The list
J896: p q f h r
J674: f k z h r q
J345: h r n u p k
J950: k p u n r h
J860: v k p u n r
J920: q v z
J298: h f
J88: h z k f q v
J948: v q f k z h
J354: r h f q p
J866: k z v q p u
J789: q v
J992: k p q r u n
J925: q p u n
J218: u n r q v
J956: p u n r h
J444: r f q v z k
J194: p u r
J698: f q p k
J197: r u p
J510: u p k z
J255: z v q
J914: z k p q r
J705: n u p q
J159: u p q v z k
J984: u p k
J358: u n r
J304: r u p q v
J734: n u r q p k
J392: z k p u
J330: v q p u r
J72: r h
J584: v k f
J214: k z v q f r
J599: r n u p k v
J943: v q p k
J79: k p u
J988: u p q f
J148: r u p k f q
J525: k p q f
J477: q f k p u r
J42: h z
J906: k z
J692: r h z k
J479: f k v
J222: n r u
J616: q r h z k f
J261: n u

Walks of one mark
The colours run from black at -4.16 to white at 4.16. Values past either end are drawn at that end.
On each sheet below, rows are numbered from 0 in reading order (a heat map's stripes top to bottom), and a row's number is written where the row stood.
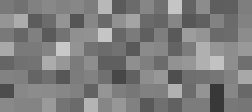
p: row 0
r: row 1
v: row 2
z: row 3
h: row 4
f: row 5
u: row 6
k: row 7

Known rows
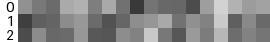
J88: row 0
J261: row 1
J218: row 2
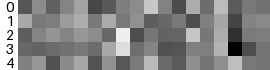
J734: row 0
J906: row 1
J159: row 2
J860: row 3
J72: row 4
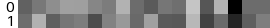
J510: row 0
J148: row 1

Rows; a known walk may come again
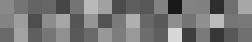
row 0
J479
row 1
J72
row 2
J197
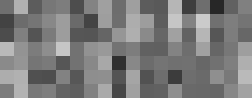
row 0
J148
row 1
J705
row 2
J358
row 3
J914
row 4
J698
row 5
J444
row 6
J477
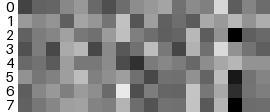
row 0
J261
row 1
J920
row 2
J79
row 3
J345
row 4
J298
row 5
J392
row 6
J159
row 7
J510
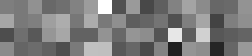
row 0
J943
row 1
J906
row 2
J956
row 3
J584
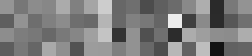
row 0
J866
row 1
J194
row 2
J948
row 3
J950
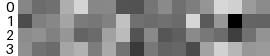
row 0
J42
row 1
J984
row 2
J525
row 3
J88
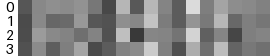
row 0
J925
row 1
J218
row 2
J988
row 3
J734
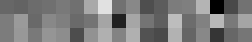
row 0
J860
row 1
J896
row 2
J992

